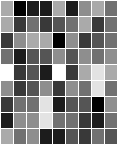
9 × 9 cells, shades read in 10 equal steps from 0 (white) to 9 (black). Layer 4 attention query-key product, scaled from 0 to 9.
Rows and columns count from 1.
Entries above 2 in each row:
9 9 9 9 6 8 8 8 9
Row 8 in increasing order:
1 4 4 5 5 5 7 8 8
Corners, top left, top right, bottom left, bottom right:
3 5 3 6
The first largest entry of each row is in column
2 2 5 2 4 2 8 1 4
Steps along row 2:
up down up down down down up down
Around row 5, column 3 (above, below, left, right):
6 6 7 8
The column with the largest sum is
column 2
